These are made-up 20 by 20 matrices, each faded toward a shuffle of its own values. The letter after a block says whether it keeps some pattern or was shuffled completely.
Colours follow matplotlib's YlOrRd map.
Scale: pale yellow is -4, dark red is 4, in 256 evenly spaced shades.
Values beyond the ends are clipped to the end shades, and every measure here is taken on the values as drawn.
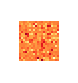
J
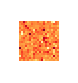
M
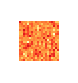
J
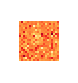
J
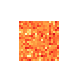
J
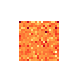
J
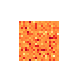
M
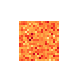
M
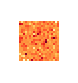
M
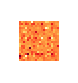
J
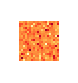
M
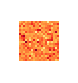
J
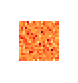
M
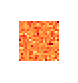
M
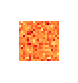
J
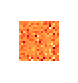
J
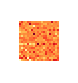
J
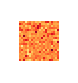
M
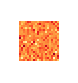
M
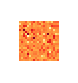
J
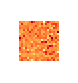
M
